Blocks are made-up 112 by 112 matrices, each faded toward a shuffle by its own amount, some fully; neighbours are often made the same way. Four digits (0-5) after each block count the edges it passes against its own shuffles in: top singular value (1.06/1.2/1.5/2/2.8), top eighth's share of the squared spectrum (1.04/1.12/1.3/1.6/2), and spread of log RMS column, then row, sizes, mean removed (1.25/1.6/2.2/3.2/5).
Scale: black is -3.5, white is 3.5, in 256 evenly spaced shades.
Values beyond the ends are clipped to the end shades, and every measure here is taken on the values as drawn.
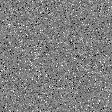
1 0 0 0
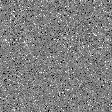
3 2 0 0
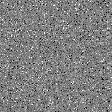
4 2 0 1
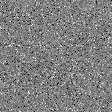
3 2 0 1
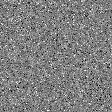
2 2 0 0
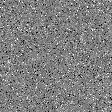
0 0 0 0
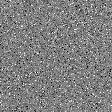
2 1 0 0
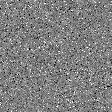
0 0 0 0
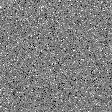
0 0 0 0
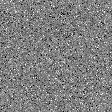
2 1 0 0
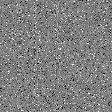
2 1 1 0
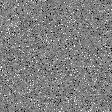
1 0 0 0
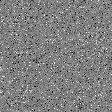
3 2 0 1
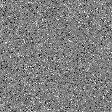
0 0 0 0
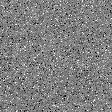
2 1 0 0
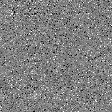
3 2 1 1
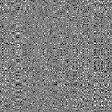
5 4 3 3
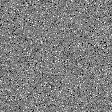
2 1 0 0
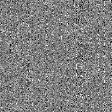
1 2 4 0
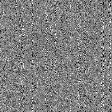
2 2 3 0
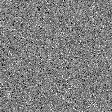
0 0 1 0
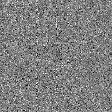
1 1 2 0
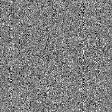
2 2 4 0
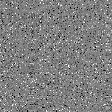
3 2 1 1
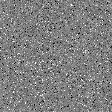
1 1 1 0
